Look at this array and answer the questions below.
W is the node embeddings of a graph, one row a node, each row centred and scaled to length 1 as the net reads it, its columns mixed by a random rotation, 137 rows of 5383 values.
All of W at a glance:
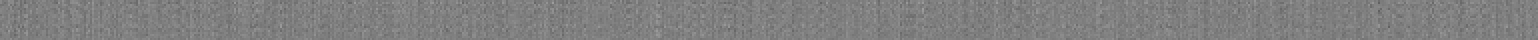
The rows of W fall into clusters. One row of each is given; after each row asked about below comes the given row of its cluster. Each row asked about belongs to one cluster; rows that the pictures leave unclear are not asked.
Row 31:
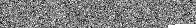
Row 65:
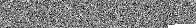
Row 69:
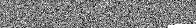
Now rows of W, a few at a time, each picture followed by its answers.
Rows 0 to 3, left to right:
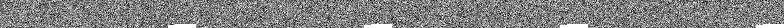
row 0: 65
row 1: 69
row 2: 31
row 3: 69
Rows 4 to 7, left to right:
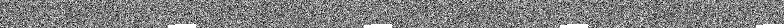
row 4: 31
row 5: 31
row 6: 31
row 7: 31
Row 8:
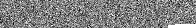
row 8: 31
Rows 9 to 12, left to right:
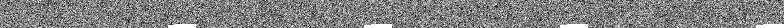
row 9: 65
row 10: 31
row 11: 31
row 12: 31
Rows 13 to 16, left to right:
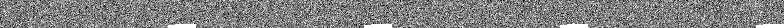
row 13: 31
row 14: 65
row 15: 69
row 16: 69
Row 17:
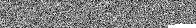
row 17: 69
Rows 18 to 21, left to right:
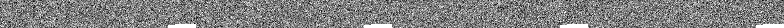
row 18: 31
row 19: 31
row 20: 69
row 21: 69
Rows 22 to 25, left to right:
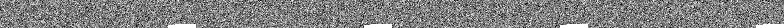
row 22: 31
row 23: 65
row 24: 65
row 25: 69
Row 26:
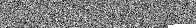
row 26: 65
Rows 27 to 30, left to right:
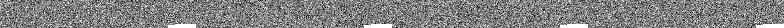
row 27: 69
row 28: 65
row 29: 31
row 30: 65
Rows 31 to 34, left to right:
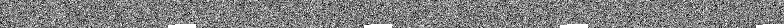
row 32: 65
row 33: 31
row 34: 65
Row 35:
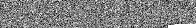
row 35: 65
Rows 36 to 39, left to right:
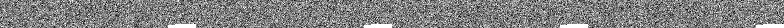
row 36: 31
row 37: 69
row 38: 31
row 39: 31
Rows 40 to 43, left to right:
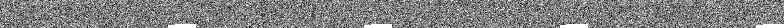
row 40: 31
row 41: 31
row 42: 65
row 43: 31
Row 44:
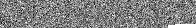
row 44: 31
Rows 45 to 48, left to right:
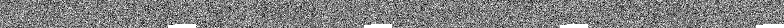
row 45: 65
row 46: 31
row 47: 69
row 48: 31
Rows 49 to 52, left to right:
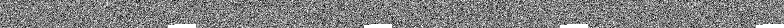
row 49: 69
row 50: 65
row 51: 31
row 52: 69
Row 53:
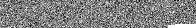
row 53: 69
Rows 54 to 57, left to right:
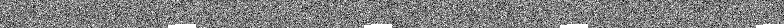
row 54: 31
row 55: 69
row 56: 31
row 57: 69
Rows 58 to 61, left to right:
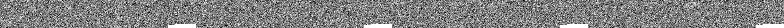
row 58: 65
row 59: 69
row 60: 69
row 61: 69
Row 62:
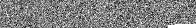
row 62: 69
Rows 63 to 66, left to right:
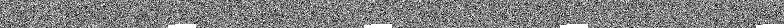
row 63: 31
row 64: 31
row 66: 65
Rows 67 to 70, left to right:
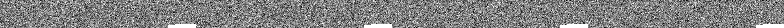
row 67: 31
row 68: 31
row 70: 69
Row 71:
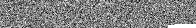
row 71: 69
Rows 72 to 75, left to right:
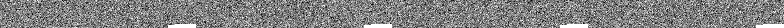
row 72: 65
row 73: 31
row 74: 69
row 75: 31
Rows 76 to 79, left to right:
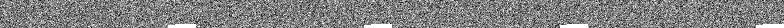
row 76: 31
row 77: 31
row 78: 65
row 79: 69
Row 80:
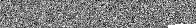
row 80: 69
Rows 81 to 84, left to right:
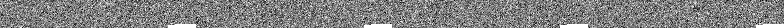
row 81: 69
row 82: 31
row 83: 65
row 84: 69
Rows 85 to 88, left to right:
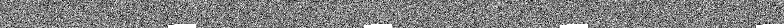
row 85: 65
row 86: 69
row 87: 69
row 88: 65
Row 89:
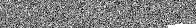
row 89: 69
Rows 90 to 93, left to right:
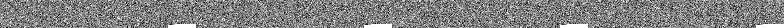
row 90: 65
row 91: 65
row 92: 65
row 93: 65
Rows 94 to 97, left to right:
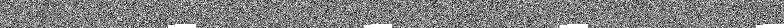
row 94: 65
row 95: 69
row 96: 31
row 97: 65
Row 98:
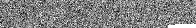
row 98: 31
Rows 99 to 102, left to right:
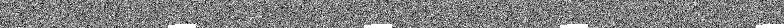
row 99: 31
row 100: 31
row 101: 31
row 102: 69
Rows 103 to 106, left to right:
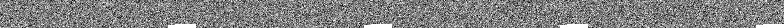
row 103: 69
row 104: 65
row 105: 69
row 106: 31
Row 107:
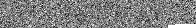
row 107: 31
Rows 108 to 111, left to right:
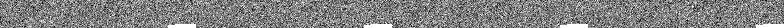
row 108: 31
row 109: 69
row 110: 31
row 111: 69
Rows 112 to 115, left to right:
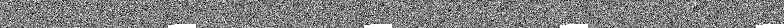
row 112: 65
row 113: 65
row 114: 69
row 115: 69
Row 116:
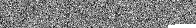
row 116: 31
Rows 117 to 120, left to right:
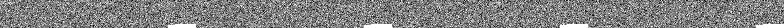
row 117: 69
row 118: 69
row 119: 69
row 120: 69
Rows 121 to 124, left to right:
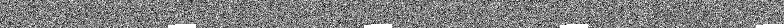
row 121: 31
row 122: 65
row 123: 69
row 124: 31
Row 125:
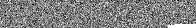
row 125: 69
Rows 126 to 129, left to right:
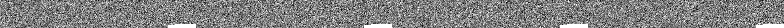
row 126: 69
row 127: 65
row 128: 69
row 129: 69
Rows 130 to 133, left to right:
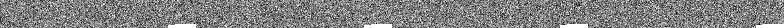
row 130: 31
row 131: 31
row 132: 65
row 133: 65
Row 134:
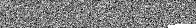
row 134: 69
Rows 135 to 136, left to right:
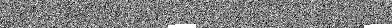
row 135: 31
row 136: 65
